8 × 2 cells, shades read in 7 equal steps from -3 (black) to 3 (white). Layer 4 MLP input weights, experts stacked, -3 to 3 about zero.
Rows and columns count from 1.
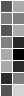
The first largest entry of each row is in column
2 1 2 1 1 1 2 2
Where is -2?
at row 4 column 2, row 6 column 2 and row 7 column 1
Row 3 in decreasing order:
1 -1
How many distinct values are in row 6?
2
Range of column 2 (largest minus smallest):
5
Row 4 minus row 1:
1 -3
